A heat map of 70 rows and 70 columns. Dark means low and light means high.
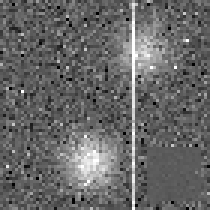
Column 45 stands out from the rest. Two bumps rise from the field. An odd patch, calmer than its surroundings, sits in the bottom right. No overall slope runs across the table.
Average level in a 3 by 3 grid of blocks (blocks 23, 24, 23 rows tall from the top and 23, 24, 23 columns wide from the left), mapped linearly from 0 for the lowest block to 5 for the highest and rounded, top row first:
0 2 2 / 0 1 0 / 1 5 0
